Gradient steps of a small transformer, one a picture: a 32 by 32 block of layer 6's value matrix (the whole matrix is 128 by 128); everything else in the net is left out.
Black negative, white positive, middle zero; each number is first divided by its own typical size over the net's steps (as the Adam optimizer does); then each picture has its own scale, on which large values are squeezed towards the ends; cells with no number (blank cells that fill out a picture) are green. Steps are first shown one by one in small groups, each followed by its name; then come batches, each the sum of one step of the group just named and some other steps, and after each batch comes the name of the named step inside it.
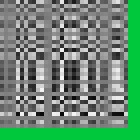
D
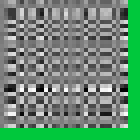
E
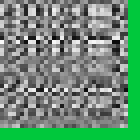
E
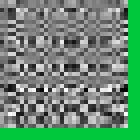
E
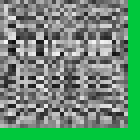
D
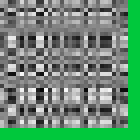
E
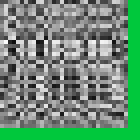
D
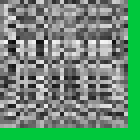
D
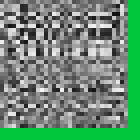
D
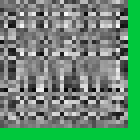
D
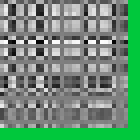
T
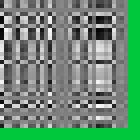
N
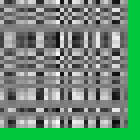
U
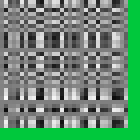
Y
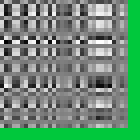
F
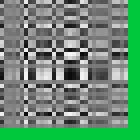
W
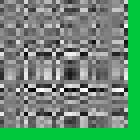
W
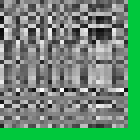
N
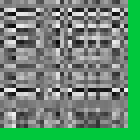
U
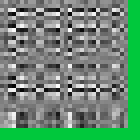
Y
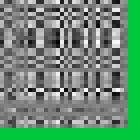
U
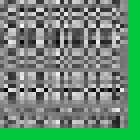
U
